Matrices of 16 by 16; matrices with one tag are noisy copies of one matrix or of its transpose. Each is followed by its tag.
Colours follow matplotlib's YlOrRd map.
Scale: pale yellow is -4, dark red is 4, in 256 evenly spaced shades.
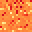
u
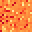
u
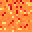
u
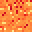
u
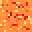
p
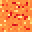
p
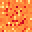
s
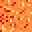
u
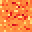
p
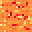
p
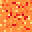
p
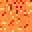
u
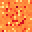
s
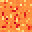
p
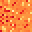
u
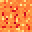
p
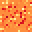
s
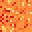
u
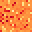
u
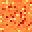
s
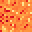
u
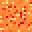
s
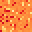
u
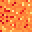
u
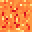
p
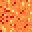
u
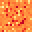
s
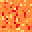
p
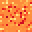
s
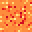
s
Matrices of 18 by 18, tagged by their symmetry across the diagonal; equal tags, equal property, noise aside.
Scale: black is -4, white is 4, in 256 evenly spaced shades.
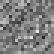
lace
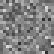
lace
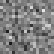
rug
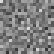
lace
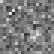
lace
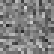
rug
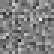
rug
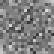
lace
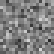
rug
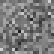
lace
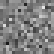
rug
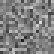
rug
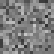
lace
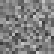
rug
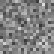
lace
